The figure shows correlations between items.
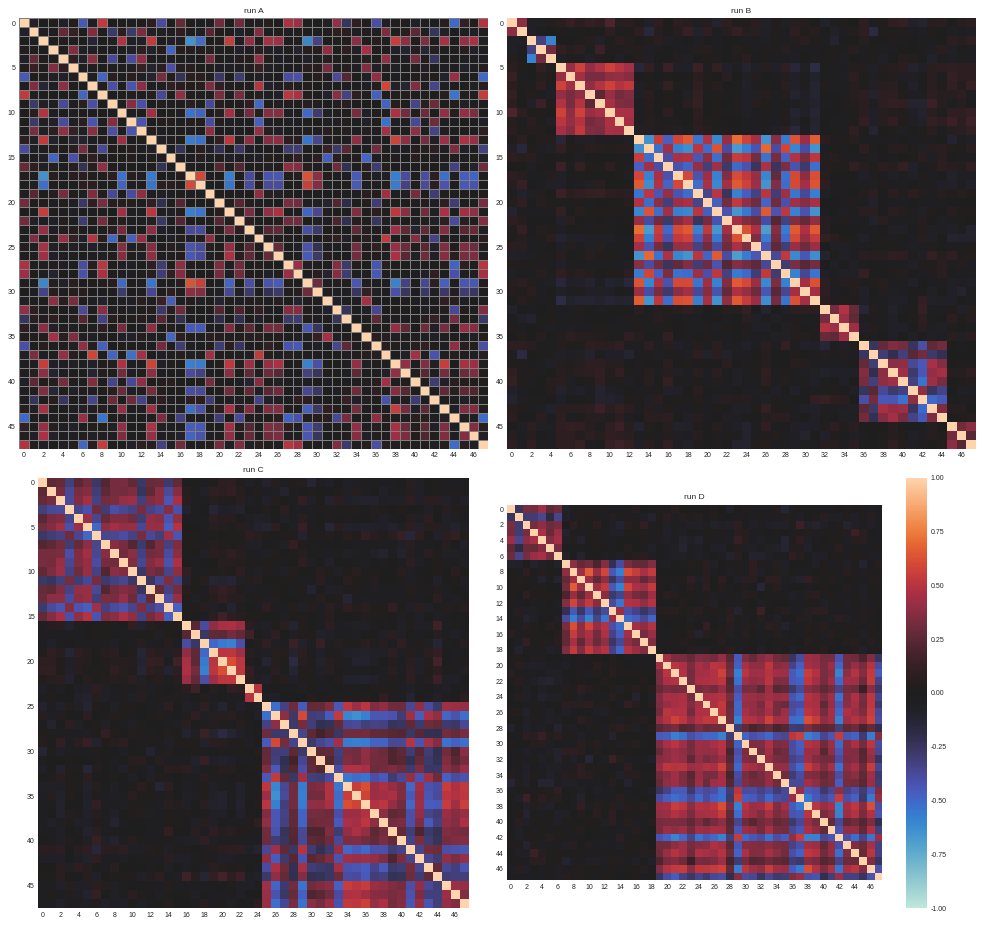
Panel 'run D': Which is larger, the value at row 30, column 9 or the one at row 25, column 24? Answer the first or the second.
the second
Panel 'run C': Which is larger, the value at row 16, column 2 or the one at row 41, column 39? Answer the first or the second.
the first
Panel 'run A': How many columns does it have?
48
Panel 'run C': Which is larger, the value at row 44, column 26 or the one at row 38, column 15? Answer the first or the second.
the first
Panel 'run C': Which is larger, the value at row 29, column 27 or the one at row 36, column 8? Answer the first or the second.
the first
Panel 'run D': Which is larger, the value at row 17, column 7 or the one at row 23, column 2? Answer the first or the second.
the first
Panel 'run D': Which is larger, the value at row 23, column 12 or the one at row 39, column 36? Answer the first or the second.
the first
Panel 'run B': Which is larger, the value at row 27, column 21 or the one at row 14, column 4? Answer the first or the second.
the second
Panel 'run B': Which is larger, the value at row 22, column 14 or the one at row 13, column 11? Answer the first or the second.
the second
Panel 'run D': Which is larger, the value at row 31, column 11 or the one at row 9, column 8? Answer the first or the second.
the second
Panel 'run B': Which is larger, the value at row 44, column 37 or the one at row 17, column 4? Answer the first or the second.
the second
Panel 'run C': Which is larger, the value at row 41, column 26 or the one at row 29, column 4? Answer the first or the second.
the first
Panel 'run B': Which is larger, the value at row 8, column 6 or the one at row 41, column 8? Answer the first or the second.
the first
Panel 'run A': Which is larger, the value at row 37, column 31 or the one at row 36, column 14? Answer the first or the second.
the second
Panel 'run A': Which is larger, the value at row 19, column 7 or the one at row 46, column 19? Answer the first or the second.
the first
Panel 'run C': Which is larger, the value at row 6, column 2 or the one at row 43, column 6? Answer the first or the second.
the second
